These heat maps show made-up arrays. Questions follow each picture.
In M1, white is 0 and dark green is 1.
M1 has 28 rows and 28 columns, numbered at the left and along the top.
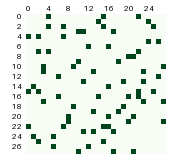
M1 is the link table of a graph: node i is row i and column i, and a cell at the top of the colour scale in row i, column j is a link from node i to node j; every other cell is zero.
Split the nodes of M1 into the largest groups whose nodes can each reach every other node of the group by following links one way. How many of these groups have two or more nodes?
1
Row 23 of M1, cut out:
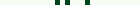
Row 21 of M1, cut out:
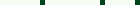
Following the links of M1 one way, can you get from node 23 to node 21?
yes
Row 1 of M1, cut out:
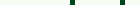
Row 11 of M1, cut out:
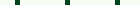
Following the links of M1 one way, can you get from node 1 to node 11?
yes
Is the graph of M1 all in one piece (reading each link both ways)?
yes
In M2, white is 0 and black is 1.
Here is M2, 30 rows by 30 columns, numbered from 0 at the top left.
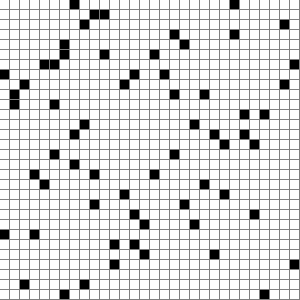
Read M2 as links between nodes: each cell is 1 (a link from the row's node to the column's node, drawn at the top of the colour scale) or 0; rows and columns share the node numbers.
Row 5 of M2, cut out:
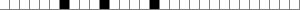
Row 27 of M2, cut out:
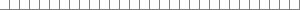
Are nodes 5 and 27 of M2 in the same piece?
no
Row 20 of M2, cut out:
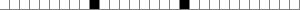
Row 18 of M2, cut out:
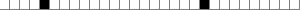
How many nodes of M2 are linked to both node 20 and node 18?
0
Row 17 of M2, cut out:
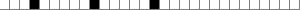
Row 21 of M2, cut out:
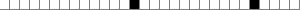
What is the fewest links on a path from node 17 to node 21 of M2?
6
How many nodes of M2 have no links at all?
1
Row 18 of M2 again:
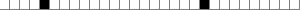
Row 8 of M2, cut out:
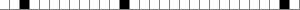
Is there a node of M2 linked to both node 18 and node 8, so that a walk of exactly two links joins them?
no
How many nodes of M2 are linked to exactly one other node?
1
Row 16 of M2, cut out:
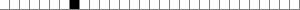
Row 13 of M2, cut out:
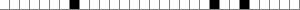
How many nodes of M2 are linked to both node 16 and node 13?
1
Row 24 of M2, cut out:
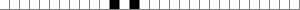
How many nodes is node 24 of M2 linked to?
2
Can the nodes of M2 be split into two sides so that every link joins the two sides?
no
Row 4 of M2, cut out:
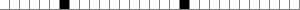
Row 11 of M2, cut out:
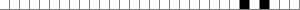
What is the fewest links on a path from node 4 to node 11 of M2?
4
